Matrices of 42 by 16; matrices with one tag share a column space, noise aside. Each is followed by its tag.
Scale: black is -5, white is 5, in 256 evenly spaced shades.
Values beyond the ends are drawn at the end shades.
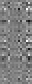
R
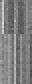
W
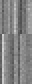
W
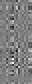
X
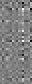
R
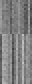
W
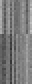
W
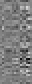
X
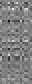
R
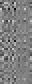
R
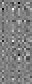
R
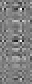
R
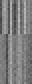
W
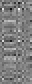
R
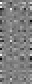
R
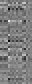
R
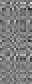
R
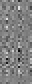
X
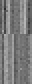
W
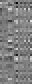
R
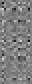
R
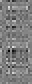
X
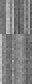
W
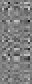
R
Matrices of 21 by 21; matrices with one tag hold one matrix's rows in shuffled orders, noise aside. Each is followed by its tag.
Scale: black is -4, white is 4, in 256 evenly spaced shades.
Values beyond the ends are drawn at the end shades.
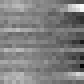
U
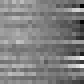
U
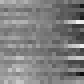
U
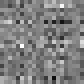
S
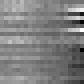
U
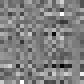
S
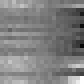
U
